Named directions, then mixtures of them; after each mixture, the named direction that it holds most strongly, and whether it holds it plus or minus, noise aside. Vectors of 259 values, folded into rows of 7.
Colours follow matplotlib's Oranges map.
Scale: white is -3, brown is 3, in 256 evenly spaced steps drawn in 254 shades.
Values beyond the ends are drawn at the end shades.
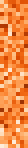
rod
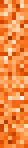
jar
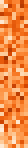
jar, minus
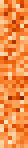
jar, minus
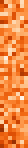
jar, plus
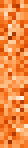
jar, plus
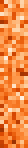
jar, plus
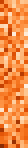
rod, minus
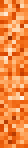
jar, plus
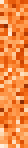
rod, plus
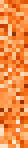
rod, plus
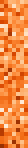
rod, minus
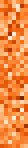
jar, minus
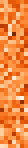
rod, plus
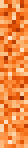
jar, minus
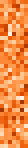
rod, plus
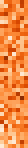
jar, minus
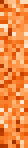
rod, minus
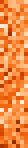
rod, minus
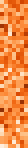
rod, plus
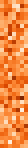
jar, minus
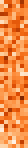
jar, minus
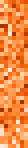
rod, plus
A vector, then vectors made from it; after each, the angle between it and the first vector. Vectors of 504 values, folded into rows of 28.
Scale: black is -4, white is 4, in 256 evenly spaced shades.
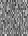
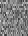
partly opposed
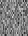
nearly opposite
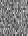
partly aligned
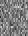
orthogonal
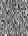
nearly parallel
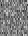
partly opposed
